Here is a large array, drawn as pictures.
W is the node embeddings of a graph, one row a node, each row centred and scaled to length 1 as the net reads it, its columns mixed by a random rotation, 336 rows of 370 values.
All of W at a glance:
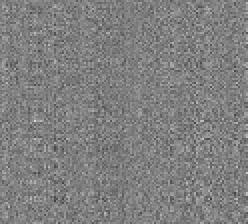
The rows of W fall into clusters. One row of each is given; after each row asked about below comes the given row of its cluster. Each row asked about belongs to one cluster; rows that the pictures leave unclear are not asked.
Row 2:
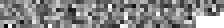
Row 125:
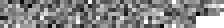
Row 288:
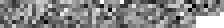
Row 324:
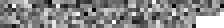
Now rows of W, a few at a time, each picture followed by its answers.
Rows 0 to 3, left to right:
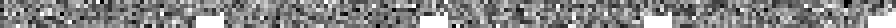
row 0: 125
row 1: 288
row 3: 324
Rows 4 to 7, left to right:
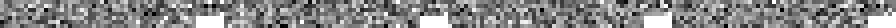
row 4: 288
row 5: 125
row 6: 324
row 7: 288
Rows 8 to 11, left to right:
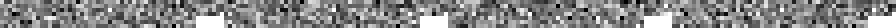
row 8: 2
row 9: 2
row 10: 324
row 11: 2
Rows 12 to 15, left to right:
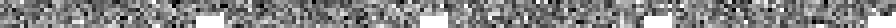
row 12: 324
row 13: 324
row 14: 125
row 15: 2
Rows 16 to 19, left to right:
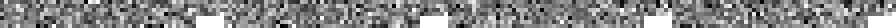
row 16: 125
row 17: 125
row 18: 324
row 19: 324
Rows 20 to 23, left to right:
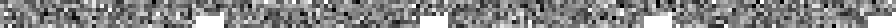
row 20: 2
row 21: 288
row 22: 324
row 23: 125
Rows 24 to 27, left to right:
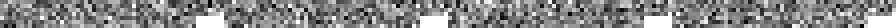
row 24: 324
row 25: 324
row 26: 288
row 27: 2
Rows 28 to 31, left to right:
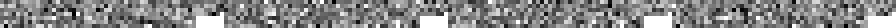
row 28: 2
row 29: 125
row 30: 125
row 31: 2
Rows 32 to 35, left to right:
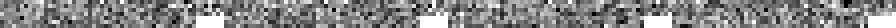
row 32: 288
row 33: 288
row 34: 288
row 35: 324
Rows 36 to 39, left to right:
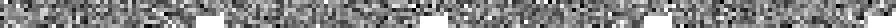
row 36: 125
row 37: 288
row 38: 125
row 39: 2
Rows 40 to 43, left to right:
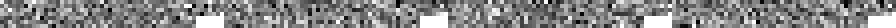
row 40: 288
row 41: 324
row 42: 125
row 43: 324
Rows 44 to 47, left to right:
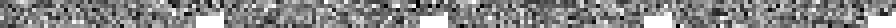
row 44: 324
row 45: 288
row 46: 324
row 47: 2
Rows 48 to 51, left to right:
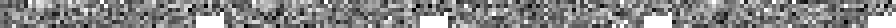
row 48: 288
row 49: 288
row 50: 125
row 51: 288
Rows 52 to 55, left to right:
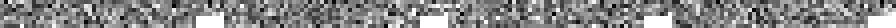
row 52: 324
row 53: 125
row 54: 2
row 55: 324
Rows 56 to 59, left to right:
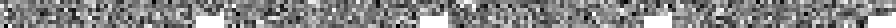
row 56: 2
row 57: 2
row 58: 324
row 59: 125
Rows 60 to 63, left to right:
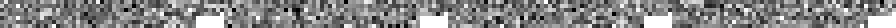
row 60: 125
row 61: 2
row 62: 125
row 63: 324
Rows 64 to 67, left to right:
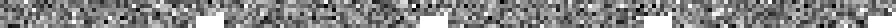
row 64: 324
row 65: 288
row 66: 288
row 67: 125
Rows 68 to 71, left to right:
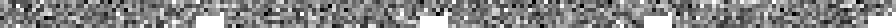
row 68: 125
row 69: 2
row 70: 125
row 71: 288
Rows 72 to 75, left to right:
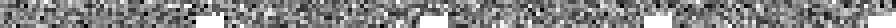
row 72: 288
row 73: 125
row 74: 324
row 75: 324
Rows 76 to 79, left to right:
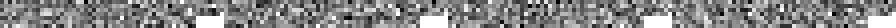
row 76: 125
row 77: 324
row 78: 125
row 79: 2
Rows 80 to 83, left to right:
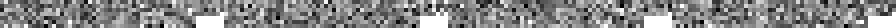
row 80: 125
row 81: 288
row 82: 324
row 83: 2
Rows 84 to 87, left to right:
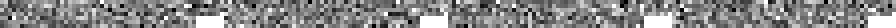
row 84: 288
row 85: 125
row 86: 324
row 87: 2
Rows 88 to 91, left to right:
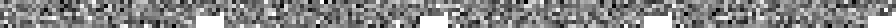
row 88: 2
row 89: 125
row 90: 2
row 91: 2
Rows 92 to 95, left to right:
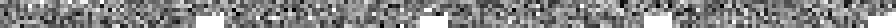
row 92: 288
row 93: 2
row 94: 324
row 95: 324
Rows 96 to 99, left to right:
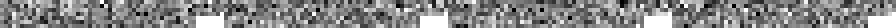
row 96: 288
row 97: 324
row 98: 324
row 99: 324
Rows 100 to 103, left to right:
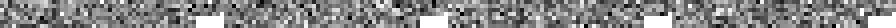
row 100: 288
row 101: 324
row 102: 2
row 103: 125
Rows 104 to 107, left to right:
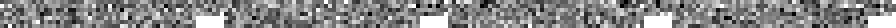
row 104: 2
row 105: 288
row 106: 324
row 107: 288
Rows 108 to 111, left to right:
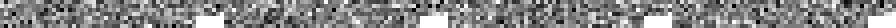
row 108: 2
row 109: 288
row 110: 125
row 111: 324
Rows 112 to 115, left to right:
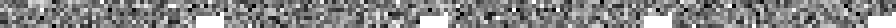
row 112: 288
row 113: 125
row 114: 2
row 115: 324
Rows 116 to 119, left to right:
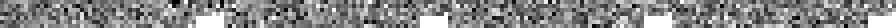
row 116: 324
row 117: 2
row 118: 125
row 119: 324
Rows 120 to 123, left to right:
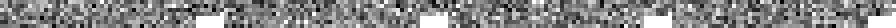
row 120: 288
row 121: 324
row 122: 2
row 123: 125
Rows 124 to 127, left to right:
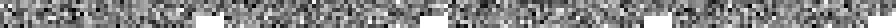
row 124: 2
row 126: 324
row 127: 324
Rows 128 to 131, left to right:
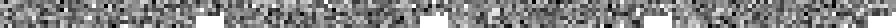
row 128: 2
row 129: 288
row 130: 125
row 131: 125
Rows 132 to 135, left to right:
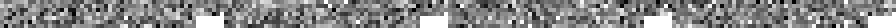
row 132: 2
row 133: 288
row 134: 324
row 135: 125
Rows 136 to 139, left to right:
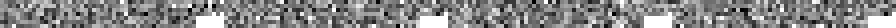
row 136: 288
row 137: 2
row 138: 125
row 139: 2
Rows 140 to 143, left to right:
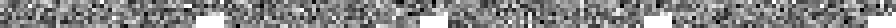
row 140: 288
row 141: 324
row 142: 324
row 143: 288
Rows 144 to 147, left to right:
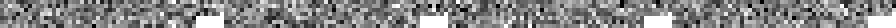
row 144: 125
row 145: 288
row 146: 324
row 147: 324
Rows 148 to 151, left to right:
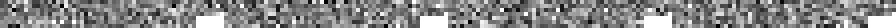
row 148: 324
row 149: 125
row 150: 2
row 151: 125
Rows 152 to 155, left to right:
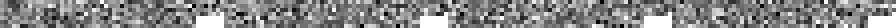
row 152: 288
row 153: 2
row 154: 2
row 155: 125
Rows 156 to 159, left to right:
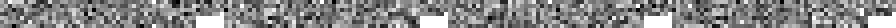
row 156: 324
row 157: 125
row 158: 288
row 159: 125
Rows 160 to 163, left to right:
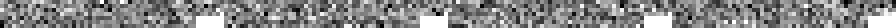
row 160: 288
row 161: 2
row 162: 324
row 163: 324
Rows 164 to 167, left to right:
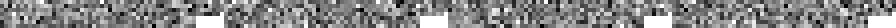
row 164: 288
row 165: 324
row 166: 125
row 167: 324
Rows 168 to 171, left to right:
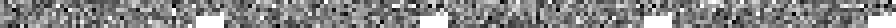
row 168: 324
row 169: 288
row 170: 288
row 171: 288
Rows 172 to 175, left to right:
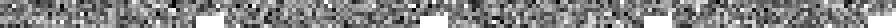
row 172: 324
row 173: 288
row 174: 125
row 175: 324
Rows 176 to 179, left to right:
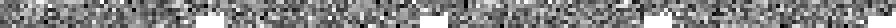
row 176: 288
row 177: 2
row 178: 288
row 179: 2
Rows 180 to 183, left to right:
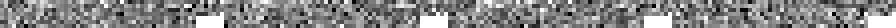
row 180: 288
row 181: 288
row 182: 288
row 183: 2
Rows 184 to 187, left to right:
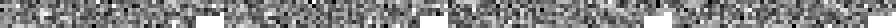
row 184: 125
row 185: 125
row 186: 324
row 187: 324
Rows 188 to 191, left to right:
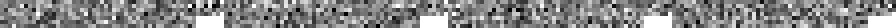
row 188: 288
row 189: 288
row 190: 2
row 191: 324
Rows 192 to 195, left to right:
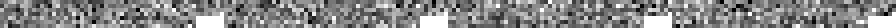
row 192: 324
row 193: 324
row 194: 288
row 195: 2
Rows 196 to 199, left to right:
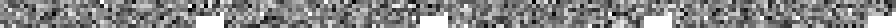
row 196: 288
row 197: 288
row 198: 125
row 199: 2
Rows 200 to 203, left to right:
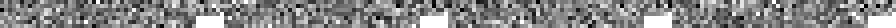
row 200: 125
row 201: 324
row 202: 324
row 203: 288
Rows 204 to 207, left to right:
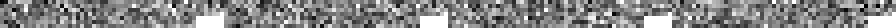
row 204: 324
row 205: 324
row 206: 125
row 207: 288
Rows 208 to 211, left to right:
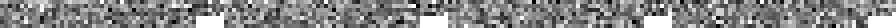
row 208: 288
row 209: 288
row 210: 125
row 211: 125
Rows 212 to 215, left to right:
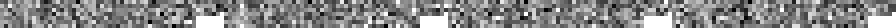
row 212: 2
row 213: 125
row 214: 2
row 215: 2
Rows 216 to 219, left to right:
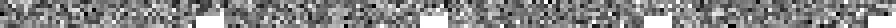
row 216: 324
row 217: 324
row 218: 125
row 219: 125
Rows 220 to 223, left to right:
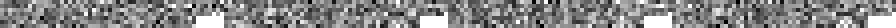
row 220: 288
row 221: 125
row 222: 125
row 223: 125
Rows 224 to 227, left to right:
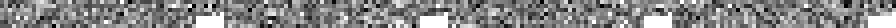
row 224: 288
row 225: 125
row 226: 125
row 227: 324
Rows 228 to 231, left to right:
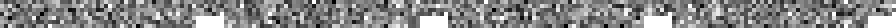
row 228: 2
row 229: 125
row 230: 2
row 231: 125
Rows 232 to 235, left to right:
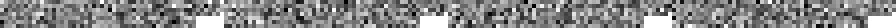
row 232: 288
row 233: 2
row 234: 2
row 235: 125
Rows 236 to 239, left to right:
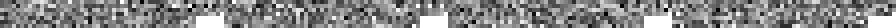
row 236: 288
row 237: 324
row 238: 324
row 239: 2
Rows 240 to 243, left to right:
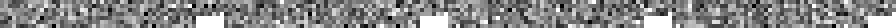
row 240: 288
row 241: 324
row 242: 2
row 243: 125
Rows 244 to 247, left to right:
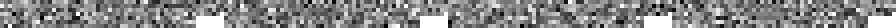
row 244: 2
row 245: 125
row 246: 288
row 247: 125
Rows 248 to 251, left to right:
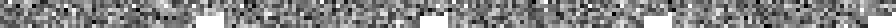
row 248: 324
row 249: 125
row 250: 125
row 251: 125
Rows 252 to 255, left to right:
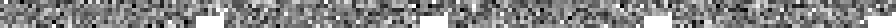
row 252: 125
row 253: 288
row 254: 324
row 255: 2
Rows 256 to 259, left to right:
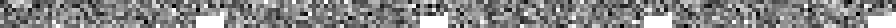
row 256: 324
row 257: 288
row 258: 2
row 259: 324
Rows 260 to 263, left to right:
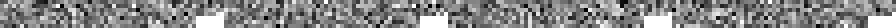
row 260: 324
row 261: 288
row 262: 324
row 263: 125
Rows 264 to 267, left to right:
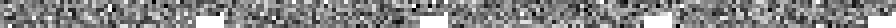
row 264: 2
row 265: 288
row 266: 324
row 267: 2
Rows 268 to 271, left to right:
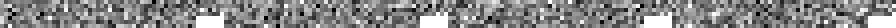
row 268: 2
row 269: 288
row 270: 288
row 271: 125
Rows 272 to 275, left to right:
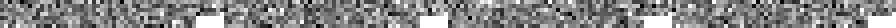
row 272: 125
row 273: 125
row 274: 288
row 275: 125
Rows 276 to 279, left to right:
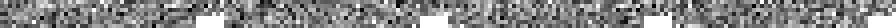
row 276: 288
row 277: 324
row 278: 288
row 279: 125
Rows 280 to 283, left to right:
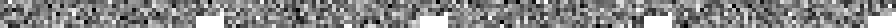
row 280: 324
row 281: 2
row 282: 125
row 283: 324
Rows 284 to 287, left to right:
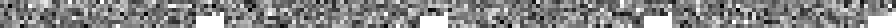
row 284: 288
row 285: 125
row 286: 125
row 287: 324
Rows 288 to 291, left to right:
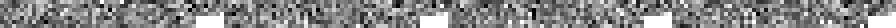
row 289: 324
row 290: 324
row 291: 324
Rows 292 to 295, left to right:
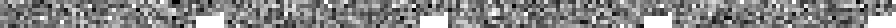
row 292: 324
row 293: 288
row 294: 125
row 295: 288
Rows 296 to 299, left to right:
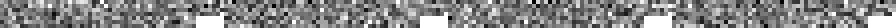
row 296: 288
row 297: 125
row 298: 125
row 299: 125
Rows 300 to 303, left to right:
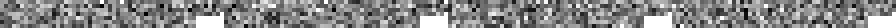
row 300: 288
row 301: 288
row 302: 125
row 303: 2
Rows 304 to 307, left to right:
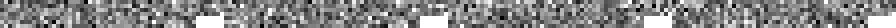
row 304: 125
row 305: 125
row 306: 288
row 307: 324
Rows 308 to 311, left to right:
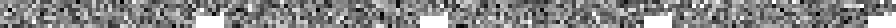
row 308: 2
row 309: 324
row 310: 324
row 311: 288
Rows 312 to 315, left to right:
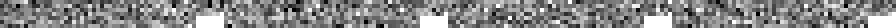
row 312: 324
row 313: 2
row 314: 288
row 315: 324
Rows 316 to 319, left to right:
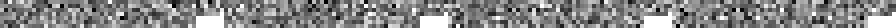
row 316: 324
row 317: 125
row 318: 2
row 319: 2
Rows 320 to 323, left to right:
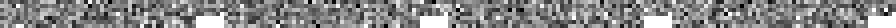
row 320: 125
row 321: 125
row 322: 2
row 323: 2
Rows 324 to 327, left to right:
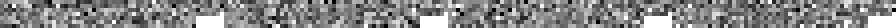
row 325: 125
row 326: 2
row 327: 125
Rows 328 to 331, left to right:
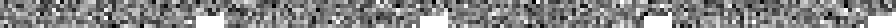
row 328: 2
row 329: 324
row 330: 125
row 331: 324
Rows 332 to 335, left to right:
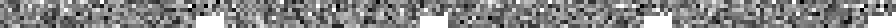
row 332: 288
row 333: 2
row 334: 288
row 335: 288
